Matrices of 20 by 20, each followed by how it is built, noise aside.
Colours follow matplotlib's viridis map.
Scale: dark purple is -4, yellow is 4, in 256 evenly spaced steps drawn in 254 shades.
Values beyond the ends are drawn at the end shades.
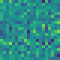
low rank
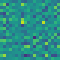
low rank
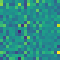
low rank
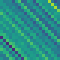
Toeplitz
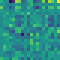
low rank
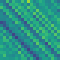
Toeplitz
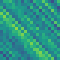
Toeplitz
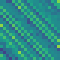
Toeplitz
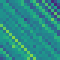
Toeplitz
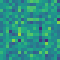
low rank
